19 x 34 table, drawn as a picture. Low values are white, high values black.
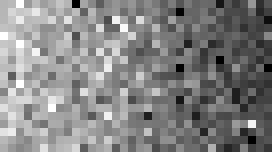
Slope: up to the right. Histogram: bell-shaped. Stripes: none. Grain: fine. Odd rows or columns: none.
